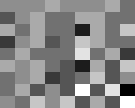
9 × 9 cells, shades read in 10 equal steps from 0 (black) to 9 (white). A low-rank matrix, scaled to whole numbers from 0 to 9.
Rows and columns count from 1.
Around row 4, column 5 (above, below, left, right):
4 4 3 7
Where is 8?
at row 5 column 6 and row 8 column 8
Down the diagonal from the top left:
5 5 6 3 4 1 7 8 9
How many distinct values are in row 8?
7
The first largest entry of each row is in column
4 3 9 6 6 9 7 6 9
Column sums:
39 45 49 37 37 44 49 41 42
